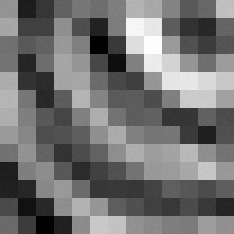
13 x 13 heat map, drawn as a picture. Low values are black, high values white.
Rings: centred on the top right. Odd rows or columns: none. Ninth with the lowest average: bottom left.
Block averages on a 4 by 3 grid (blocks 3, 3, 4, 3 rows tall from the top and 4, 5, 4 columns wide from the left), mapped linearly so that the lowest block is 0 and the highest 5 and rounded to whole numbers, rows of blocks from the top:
1 3 1 | 2 2 5 | 2 2 2 | 0 2 1
